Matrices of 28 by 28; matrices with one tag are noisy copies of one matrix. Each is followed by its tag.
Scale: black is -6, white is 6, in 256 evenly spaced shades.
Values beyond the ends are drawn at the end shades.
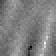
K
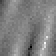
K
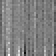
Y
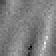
K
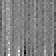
Y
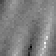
K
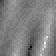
K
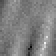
K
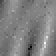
K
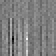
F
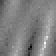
K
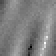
K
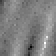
K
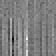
F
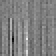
F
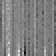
Y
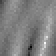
K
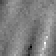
K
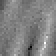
K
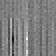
F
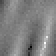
K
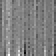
Y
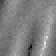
K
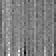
Y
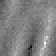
K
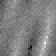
K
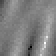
K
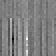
F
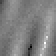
K
